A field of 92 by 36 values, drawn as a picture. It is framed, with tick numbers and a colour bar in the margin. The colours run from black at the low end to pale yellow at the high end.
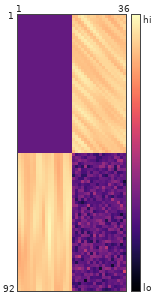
The table splits into 2 rows of 2 panels. Panel 1,1: low, flat. Panel 1,2: very high, slanting down to the right, faint in contrast. Panel 2,1: very high, streaked downward, faint in contrast. Panel 2,2: low, fine-grained.
